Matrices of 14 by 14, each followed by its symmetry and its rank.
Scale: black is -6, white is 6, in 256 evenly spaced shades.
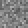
neither, full rank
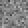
neither, full rank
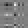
neither, rank one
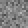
neither, full rank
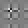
symmetric, rank one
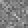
symmetric, full rank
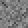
symmetric, full rank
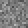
neither, full rank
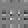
neither, rank one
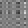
neither, rank one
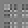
symmetric, rank one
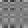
neither, rank one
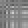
symmetric, rank one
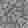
symmetric, full rank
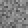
neither, full rank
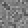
symmetric, full rank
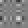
symmetric, rank one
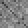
symmetric, full rank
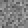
neither, full rank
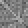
symmetric, full rank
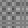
symmetric, rank one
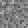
symmetric, full rank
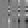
neither, rank one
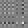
symmetric, rank one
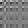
neither, rank one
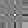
symmetric, rank one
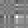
symmetric, rank one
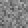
neither, full rank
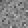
symmetric, full rank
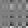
neither, rank one
